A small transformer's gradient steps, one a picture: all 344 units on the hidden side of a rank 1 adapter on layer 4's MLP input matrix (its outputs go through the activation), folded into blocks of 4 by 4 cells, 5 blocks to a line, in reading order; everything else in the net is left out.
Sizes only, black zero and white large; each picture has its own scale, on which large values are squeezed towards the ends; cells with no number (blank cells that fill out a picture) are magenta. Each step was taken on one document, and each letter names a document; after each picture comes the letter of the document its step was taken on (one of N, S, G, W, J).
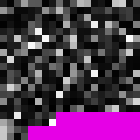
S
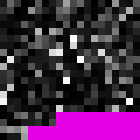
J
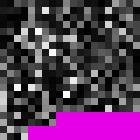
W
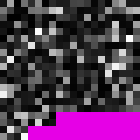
J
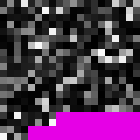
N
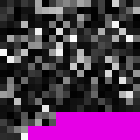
J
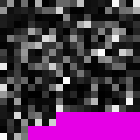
N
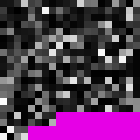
W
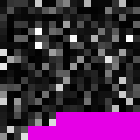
J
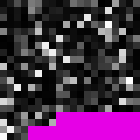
W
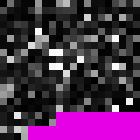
J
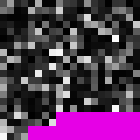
S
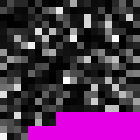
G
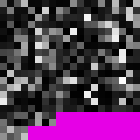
G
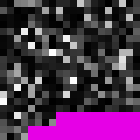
W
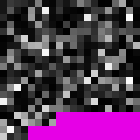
W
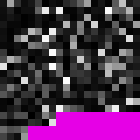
S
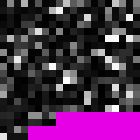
S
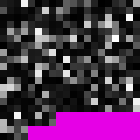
G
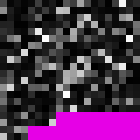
S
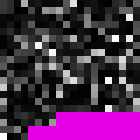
G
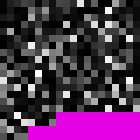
W
